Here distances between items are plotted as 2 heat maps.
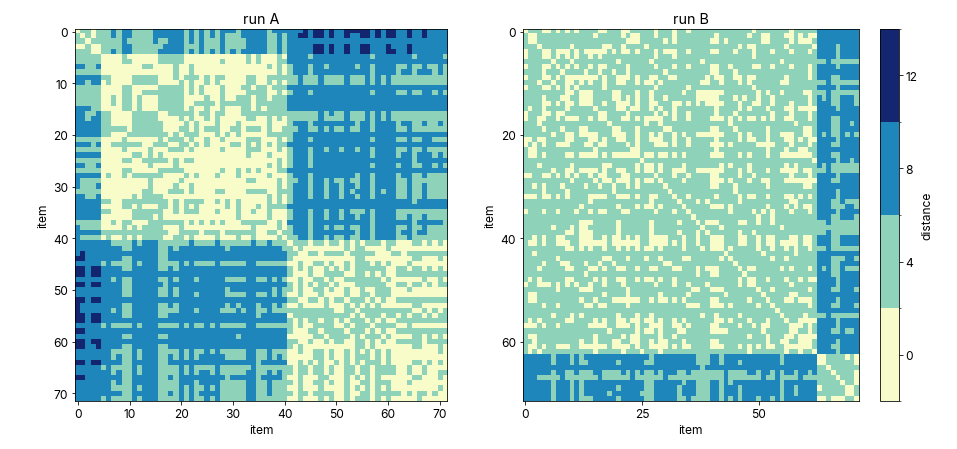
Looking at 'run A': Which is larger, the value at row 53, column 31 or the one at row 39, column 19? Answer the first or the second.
the first
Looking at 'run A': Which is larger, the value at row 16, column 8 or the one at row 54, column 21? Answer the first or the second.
the second
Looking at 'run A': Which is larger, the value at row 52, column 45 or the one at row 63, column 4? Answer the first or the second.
the second
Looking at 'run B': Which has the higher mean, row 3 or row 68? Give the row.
68
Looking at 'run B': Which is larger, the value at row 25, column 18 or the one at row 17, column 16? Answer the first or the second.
the first
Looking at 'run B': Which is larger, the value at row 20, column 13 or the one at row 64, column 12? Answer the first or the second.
the second
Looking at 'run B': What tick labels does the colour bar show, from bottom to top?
0, 4, 8, 12
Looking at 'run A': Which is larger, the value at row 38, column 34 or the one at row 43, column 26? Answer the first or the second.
the second
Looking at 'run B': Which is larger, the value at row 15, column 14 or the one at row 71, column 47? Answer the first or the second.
the second
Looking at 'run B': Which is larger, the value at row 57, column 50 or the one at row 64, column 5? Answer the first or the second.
the second
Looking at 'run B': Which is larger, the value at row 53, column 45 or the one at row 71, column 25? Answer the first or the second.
the second
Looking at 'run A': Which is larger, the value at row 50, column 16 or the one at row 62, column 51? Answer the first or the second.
the first
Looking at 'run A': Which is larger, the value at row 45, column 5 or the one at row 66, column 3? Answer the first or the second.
the second
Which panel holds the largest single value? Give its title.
run A
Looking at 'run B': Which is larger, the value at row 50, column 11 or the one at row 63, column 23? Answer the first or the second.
the second
